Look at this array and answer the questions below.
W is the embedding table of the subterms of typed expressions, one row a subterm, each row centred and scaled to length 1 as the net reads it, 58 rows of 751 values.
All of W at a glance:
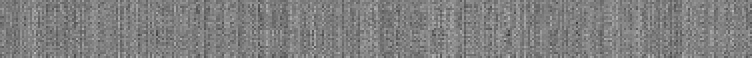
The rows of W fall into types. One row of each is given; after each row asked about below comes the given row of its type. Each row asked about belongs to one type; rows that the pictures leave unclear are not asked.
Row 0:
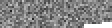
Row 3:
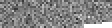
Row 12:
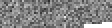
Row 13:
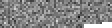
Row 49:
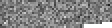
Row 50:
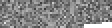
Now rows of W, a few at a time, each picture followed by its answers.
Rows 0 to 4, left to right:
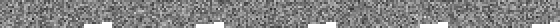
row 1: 50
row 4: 49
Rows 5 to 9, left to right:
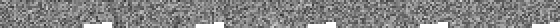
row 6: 49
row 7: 49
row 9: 0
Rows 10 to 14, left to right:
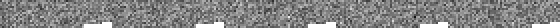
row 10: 49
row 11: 12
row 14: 12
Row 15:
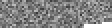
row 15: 0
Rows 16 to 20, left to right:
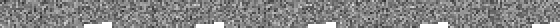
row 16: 50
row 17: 49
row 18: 50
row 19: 13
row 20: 12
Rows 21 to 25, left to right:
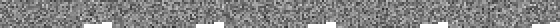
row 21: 3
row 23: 49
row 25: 50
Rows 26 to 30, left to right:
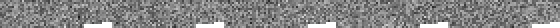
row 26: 12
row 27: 3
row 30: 3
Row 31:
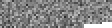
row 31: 13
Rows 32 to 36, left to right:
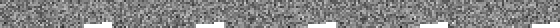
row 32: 3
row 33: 13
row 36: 49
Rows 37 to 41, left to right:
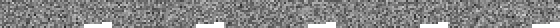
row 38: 12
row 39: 3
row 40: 13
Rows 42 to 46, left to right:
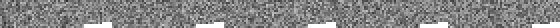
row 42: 49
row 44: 50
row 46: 12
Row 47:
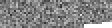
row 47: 50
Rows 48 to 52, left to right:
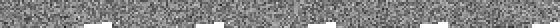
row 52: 3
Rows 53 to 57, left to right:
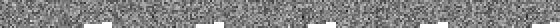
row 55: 12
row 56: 0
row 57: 0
